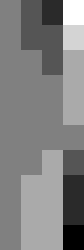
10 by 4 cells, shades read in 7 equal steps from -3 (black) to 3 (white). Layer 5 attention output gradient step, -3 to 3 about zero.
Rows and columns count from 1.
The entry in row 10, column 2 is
1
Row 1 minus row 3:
0 -1 -1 2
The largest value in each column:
0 1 1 3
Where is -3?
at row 10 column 4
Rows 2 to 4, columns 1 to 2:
0 -1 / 0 0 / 0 0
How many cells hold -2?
3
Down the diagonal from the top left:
0 -1 -1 1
